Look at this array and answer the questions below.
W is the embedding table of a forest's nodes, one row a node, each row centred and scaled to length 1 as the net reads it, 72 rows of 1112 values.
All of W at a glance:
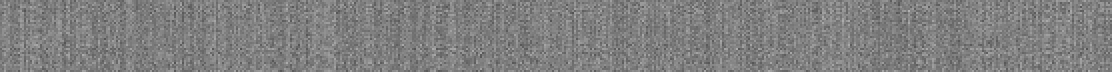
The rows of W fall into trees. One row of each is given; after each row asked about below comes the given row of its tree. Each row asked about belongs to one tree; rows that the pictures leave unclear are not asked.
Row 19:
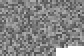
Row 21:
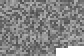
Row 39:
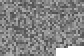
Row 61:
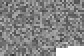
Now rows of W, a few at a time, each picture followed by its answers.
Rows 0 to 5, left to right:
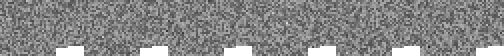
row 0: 39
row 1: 21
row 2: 19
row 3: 61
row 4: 61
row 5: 61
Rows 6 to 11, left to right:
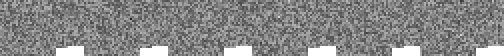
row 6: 39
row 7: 39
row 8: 61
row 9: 61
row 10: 19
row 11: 19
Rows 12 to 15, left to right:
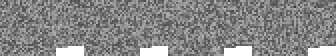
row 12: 61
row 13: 61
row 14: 21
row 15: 39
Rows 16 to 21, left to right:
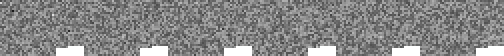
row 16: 61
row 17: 39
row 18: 61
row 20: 21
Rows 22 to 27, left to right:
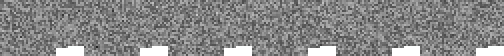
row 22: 39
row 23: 19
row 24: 61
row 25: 21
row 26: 21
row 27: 39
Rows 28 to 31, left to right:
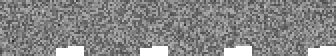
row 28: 39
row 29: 21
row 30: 19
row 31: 39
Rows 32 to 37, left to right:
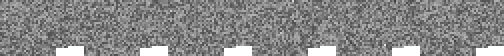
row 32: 21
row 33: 39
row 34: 19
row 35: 21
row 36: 61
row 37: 21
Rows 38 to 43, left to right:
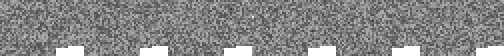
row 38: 21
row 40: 21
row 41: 61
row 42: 21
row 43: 61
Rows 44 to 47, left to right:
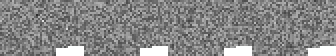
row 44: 21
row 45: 21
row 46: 61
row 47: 21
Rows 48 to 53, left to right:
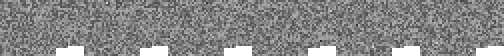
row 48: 39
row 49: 39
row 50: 61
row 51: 21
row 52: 19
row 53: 19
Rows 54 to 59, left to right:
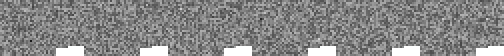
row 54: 39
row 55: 39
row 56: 39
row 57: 21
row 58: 61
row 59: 21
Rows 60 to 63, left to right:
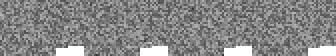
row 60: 21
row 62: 61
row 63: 61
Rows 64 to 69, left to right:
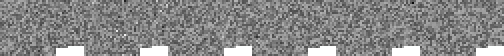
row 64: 21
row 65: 19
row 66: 61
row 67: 21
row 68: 61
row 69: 19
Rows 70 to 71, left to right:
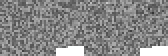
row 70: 39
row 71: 39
